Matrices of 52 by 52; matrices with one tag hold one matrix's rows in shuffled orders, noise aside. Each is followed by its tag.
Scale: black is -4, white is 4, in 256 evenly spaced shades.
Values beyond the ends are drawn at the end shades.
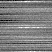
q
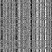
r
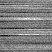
q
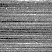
q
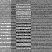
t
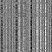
r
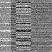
t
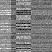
t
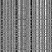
r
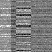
t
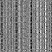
r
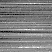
q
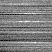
q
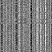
r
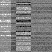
t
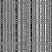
r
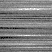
q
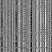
r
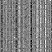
r
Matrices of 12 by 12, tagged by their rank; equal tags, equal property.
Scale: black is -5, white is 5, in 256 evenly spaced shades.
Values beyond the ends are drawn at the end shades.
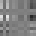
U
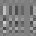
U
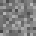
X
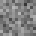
X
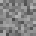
X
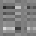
U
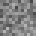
X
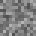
X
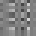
U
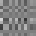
U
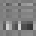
U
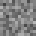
X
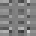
U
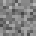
X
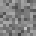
X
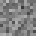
X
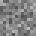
X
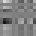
U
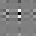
U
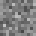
X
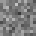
X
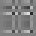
U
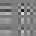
U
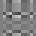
U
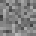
X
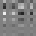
U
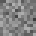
X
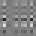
U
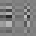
U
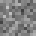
X
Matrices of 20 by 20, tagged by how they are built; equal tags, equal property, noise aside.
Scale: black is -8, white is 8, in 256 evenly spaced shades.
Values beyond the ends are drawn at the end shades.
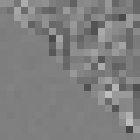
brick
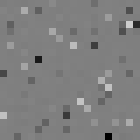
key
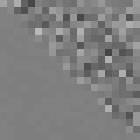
brick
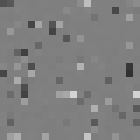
key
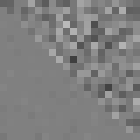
brick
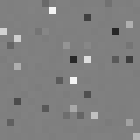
key
